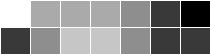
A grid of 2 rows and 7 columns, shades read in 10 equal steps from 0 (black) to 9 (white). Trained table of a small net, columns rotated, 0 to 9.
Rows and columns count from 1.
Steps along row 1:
down same same down down down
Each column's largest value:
9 6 7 7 5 2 2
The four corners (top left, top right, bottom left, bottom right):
9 0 2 2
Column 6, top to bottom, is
2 2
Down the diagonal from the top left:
9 5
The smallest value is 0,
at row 1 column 7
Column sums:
11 11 13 13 10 4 2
